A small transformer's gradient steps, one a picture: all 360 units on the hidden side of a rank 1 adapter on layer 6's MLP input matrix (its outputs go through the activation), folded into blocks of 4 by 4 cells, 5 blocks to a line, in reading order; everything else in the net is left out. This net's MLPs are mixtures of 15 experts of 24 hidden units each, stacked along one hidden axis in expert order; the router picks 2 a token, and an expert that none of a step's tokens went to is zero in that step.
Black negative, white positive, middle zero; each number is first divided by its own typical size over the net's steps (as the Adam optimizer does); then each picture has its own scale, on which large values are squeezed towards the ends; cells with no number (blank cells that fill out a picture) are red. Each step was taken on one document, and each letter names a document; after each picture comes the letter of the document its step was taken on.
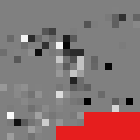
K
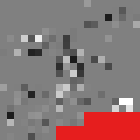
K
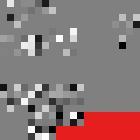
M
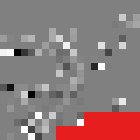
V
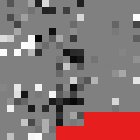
M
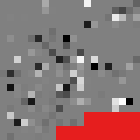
K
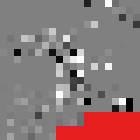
K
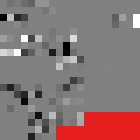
V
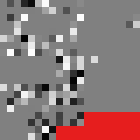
M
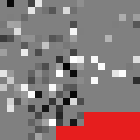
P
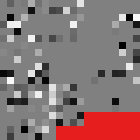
P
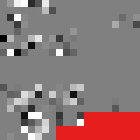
M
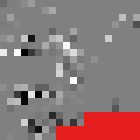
V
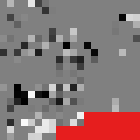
M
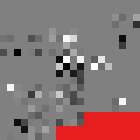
V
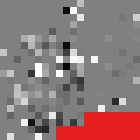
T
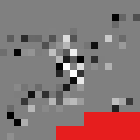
K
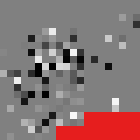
T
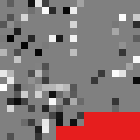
P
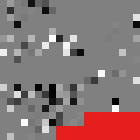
M
